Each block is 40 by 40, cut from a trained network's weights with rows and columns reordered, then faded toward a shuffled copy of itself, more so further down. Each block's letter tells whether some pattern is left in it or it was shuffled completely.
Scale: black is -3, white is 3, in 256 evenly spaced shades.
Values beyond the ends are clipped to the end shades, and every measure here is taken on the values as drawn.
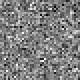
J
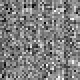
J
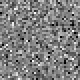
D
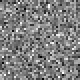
D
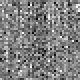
J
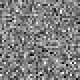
D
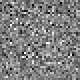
J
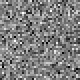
D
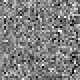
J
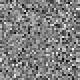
J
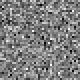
D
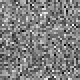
J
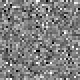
J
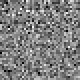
J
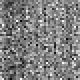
J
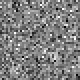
D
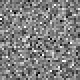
D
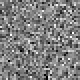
D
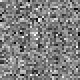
J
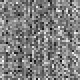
J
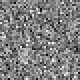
D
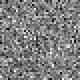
D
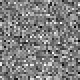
J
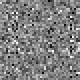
J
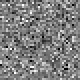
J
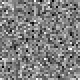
D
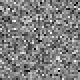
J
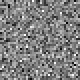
D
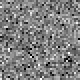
D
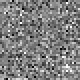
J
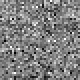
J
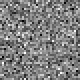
D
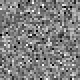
D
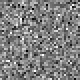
D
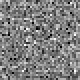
J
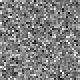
D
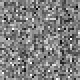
J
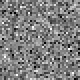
D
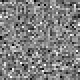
D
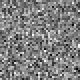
D
